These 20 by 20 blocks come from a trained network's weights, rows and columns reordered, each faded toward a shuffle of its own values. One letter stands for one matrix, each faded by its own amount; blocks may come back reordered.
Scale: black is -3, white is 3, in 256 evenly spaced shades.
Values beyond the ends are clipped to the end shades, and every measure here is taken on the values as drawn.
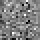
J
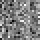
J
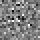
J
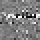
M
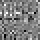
M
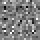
J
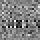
M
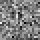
J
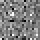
J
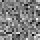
J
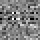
M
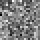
J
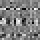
M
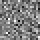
J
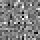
J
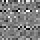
M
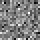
J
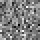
J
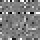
M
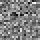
J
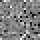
M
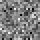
J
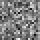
J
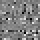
M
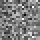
J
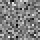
J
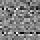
M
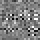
M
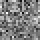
J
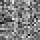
J
